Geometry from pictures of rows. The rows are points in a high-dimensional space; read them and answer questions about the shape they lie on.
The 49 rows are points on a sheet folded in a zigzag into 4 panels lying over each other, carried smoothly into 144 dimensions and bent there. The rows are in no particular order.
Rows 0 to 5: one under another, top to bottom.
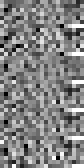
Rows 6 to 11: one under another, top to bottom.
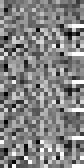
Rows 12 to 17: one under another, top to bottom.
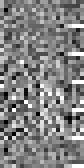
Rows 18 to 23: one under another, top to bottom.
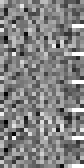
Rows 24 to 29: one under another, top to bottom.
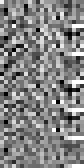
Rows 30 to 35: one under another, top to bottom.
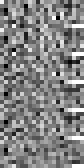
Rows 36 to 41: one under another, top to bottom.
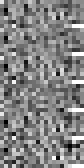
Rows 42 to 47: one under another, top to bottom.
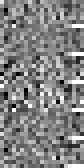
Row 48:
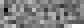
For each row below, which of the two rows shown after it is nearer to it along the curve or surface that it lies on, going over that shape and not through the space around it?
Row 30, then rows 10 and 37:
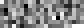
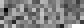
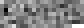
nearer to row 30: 37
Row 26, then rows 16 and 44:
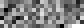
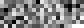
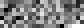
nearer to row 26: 44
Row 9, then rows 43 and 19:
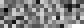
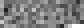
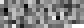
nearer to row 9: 43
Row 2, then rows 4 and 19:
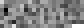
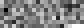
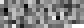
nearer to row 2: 4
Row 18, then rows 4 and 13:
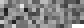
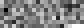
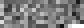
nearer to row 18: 13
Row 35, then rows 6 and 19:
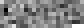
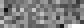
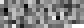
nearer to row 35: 19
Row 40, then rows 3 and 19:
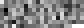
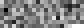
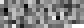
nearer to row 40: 3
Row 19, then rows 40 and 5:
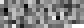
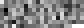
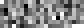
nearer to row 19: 5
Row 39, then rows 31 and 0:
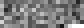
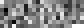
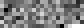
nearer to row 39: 0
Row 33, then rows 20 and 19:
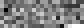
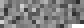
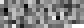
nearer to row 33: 20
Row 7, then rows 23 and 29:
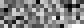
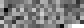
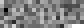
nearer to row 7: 23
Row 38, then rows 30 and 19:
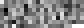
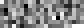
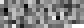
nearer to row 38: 30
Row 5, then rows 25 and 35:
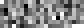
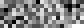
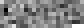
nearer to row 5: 35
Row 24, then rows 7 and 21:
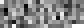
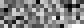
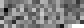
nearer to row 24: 21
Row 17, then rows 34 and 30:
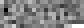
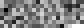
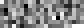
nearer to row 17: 30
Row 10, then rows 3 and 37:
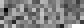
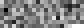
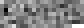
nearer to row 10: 3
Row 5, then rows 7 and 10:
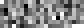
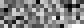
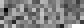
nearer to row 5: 10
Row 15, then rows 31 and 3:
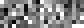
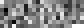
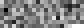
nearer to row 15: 31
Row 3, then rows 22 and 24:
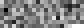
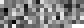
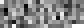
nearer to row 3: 24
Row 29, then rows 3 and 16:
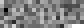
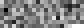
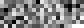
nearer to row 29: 3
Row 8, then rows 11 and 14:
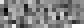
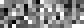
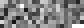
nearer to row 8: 11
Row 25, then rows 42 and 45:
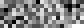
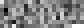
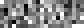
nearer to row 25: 45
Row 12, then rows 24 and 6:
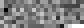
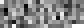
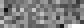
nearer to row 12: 6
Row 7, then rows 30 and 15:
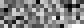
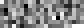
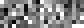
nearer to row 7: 15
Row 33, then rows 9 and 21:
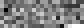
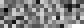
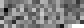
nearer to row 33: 21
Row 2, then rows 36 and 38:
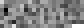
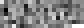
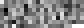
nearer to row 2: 38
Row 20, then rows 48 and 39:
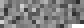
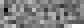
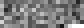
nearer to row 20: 39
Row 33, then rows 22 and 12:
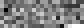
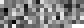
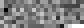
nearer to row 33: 12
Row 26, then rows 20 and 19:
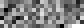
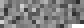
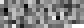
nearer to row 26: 20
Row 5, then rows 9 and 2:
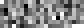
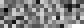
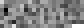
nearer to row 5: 2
